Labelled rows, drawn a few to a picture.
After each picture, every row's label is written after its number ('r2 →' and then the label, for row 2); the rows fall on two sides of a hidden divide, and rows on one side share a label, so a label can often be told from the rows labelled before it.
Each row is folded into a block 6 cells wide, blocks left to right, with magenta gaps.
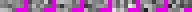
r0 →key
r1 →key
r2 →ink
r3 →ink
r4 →key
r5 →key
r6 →key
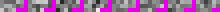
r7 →key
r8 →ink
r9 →key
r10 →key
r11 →ink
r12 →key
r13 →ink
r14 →key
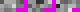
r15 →ink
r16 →key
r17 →key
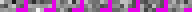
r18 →key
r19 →key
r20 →ink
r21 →key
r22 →ink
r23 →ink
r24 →ink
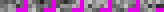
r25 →key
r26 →key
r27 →key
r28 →ink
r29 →ink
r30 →key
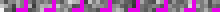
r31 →key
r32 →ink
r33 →ink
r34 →ink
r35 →key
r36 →key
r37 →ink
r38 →key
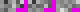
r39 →ink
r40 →key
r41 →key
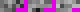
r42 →ink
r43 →ink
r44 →ink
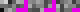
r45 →key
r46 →ink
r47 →ink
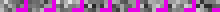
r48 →ink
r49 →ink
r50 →ink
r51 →key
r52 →key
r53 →ink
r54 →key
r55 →key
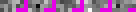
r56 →ink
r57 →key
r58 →key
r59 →key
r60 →ink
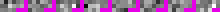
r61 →key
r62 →ink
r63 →key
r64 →key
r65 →key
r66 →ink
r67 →ink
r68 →key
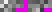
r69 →ink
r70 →key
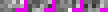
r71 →ink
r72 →key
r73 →ink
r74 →key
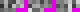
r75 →key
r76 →key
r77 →ink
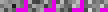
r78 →key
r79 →key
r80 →ink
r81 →ink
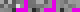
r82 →key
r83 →ink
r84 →ink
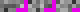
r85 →ink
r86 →ink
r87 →ink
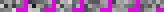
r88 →ink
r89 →ink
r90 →ink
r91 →key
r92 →ink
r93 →key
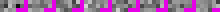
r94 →ink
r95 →key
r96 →ink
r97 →ink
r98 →key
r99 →key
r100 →ink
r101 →key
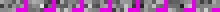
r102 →key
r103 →ink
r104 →ink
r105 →key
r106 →ink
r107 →key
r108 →key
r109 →key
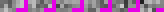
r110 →key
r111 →key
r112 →key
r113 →ink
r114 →key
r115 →ink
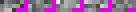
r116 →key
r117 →ink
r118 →key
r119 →key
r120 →key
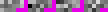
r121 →key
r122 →key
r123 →ink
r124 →ink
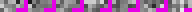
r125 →ink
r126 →ink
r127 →key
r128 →key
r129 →key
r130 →key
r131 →ink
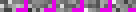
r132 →ink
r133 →ink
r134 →key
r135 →key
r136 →key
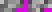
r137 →key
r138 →ink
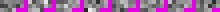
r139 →ink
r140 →key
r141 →ink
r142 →key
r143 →ink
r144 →ink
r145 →key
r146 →ink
